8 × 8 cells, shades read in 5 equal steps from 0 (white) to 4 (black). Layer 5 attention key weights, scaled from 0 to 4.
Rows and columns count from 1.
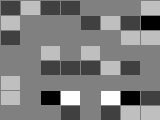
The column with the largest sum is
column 3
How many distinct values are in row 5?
3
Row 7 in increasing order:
0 0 1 2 2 3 4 4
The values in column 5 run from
1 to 3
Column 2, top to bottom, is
1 2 2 2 2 2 2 2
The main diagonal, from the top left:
3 2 2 2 3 2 4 1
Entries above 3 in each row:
0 1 0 0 0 0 2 0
